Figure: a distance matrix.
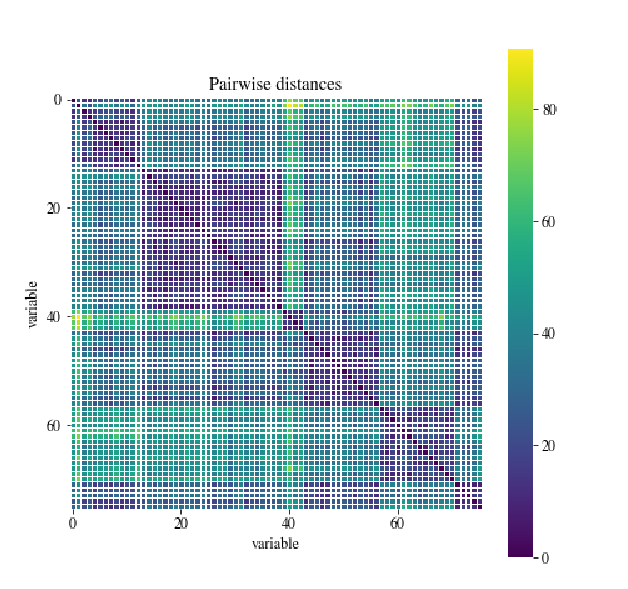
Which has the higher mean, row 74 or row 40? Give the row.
40
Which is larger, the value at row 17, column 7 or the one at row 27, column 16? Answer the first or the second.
the first
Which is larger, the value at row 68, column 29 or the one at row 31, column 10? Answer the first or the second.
the second
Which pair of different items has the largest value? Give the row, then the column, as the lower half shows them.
40, 1
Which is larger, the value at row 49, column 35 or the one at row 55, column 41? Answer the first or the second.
the second
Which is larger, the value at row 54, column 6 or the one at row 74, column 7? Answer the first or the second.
the first
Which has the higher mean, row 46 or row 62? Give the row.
62
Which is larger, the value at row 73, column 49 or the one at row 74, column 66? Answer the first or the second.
the second
